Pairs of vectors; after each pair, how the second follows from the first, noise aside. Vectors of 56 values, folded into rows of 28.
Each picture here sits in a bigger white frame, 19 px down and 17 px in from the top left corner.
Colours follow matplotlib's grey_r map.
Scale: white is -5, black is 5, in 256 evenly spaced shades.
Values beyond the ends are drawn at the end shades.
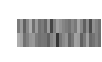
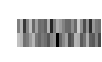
scaled up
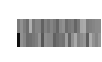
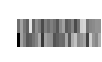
scaled up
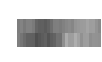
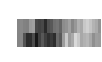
scaled up
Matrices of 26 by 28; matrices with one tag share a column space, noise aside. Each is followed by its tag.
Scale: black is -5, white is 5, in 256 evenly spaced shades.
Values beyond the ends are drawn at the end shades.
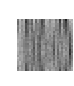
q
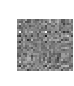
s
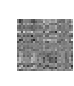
s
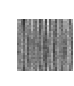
q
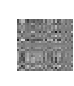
s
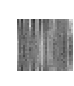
q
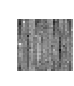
q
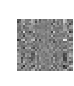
s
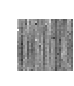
q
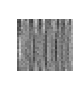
q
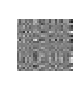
s
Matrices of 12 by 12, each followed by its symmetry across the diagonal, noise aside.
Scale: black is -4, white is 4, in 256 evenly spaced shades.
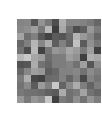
antisymmetric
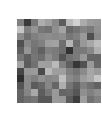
antisymmetric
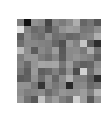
antisymmetric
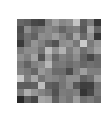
symmetric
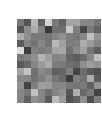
symmetric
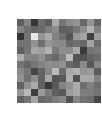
symmetric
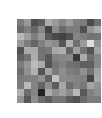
antisymmetric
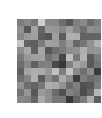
symmetric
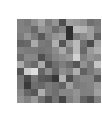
antisymmetric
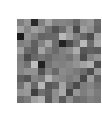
symmetric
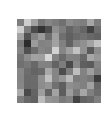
symmetric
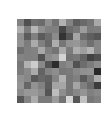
antisymmetric
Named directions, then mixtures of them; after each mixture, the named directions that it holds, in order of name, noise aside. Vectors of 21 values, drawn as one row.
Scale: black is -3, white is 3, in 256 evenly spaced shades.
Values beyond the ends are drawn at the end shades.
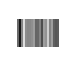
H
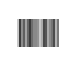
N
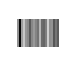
H, N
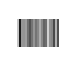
H, N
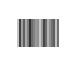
N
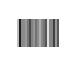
H, N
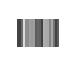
H, N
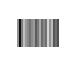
H, N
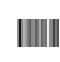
H, N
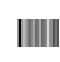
H, N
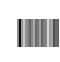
H, N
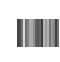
H, N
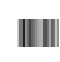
H, N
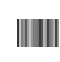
N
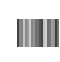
H, N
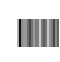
H, N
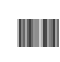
N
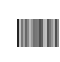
N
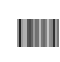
H, N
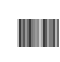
N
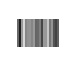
H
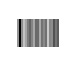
H, N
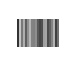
N
